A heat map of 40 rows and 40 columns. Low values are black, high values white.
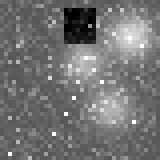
The ninth with the highest average is the top right. An odd patch, lower than its surroundings, sits in the top middle. The ninth with the lowest average is the top middle. A few values lie far out on both sides of the bulk. There are three bumps.
